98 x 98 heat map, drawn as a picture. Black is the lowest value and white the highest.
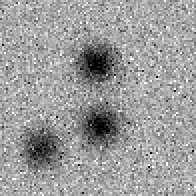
Average level on the scale: 60%. Dips: three. Slope: none. Histogram: skewed, a long tail of low values.
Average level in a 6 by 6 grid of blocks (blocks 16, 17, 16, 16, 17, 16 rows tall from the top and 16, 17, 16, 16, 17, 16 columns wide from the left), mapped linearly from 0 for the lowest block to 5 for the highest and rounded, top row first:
555555
552255
552255
542155
303355
545555
